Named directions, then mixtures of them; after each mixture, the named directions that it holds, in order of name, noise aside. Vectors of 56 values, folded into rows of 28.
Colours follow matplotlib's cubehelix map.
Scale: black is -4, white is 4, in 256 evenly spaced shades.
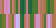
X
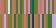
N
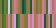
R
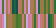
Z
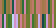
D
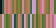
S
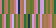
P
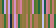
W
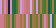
N, R, Z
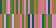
D, N, S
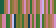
N, P, S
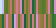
S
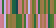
Z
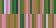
S, X, Z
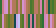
R, S, X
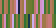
P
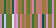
D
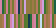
P
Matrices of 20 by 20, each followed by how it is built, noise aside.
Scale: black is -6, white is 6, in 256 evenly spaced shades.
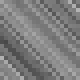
Toeplitz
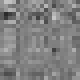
low rank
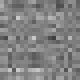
low rank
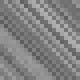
Toeplitz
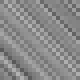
Toeplitz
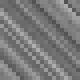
Toeplitz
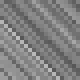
Toeplitz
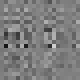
low rank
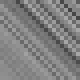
Toeplitz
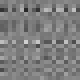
low rank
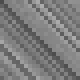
Toeplitz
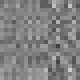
low rank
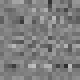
low rank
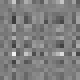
low rank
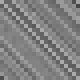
Toeplitz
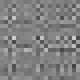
low rank
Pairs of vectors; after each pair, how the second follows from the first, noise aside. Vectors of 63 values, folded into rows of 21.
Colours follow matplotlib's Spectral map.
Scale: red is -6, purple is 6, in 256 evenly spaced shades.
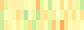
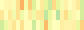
reversed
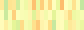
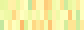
reversed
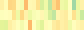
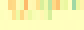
partly zeroed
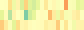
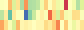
scaled up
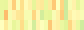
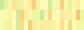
reversed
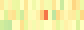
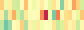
scaled up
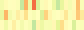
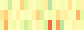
reversed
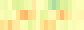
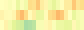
reversed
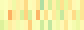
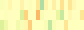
partly zeroed
